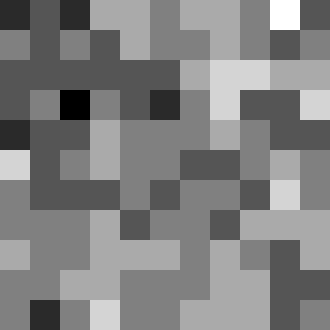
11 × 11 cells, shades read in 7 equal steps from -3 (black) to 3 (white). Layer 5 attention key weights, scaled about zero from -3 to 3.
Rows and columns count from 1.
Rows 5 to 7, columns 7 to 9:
0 1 0 / -1 -1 0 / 0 0 -1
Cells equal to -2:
5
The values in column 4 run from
-1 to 2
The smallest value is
-3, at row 4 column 3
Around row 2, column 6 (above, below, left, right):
0 -1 1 0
